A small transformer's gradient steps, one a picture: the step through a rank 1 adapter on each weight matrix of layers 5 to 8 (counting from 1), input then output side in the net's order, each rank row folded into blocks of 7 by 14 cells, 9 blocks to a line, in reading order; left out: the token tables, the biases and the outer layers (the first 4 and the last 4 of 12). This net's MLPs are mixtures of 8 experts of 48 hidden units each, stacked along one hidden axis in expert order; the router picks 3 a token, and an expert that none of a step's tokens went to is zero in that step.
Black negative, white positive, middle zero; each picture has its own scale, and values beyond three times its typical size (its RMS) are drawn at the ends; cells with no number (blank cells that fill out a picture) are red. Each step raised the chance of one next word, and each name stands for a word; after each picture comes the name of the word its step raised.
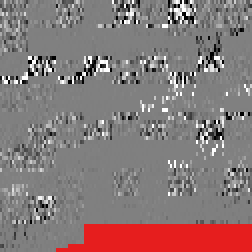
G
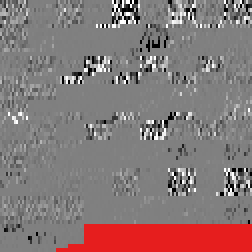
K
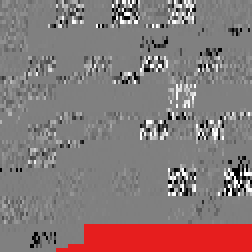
K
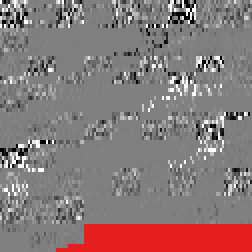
G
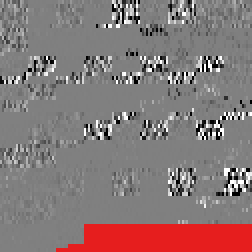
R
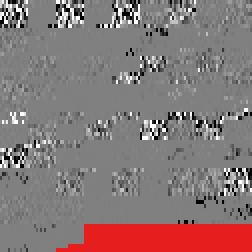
K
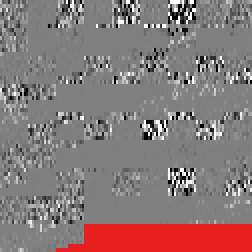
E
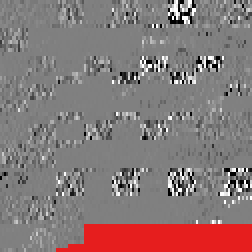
E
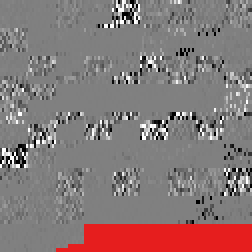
K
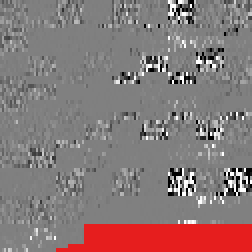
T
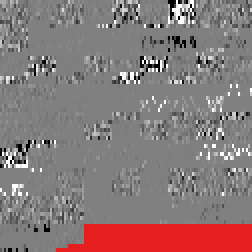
G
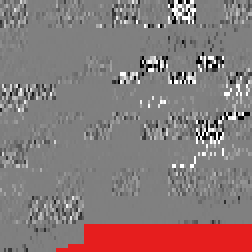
G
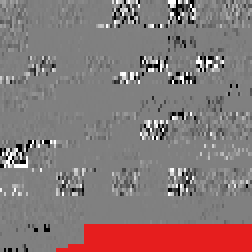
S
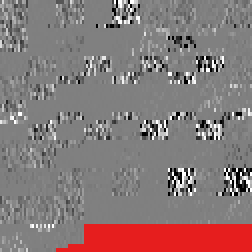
T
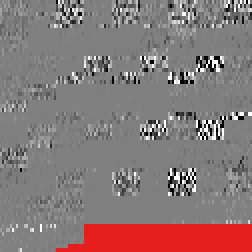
R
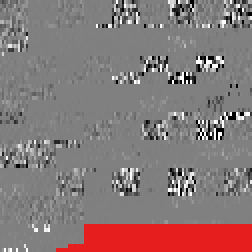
R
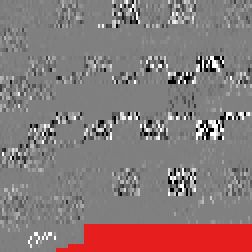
R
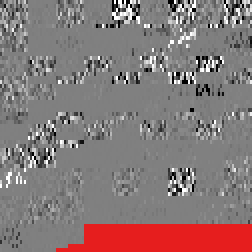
S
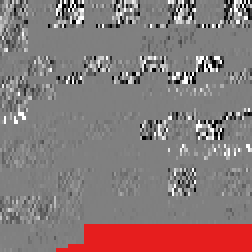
G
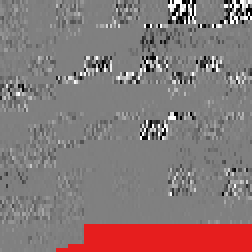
E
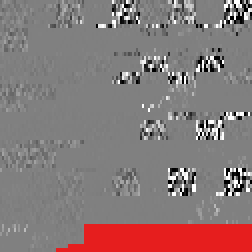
T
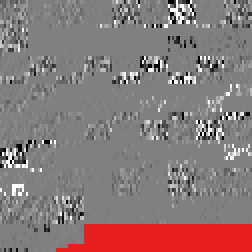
G
